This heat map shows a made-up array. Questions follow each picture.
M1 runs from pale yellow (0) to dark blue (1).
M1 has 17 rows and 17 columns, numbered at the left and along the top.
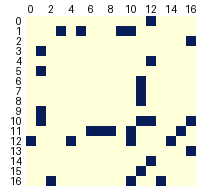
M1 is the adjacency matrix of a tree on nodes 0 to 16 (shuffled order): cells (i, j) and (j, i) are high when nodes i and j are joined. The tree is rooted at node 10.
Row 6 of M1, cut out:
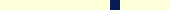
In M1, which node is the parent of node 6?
11
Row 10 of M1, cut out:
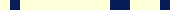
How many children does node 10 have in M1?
4
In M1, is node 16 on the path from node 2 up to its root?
yes
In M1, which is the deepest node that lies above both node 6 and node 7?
11
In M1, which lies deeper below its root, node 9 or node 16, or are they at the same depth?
node 9
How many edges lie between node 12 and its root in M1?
1
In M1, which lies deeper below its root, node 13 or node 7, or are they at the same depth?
the same depth
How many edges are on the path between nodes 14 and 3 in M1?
4
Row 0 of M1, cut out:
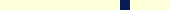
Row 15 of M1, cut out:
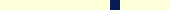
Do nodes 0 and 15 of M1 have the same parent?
no
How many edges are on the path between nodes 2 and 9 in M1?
4
